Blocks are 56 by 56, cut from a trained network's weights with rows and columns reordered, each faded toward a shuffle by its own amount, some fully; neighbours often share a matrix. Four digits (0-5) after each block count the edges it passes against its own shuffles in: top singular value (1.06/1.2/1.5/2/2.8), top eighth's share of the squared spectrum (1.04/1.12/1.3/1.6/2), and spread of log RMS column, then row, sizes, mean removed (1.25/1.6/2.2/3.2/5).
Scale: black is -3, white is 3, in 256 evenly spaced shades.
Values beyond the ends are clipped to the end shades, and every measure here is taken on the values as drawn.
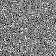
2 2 1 0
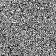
1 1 0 0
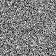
0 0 0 0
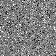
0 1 0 0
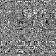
3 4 2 2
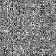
3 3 2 1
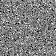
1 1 0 0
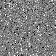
0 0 0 0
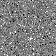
0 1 0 0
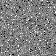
0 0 0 0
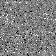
0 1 0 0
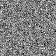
0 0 0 0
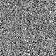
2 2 1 1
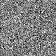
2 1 0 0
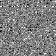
2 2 0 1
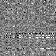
3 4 1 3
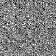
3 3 0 1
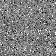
0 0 0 0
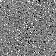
0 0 1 0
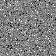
2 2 1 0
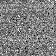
1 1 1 0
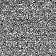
1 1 0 0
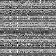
4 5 2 3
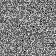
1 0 0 0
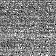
3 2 1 1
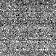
3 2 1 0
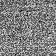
1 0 0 0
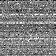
4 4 1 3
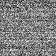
2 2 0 1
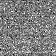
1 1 0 0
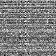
4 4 2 2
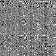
3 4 1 3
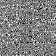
2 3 1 2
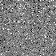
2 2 0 1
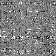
3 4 1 3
